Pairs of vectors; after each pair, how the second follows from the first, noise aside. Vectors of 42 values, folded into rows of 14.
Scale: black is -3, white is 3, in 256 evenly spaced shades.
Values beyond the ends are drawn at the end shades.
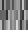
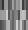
sign-scrambled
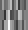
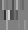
partly zeroed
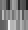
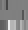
partly zeroed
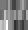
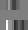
partly zeroed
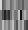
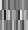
sign-scrambled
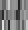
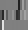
partly zeroed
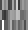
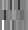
partly zeroed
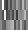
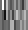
sign-scrambled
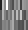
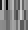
sign-scrambled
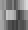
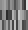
sign-scrambled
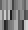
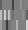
partly zeroed
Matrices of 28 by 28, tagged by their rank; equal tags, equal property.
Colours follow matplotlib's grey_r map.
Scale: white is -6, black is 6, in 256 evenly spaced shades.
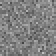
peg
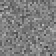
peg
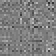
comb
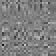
comb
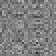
comb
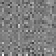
comb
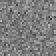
peg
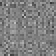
comb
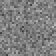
peg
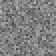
peg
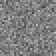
peg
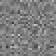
comb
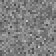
peg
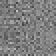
comb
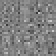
comb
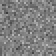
peg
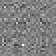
comb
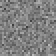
peg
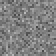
peg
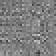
comb
